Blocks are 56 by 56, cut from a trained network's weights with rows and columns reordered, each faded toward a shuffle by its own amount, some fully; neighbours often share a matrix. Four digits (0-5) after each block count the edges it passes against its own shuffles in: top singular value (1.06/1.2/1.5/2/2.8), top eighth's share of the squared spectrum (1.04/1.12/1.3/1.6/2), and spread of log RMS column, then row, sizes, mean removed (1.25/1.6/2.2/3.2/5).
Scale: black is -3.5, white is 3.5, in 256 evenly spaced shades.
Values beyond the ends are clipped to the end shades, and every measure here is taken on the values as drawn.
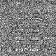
3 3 0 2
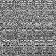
4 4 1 3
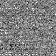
3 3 0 2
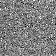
0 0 0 0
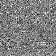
2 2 0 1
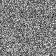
0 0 0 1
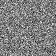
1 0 0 0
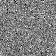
0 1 0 0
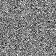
0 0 0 0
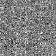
2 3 1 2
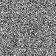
1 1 0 1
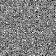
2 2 0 1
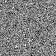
0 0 0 0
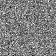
1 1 0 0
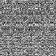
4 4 1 2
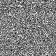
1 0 0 0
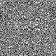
3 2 0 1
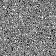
1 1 0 0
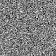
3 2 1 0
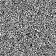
2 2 0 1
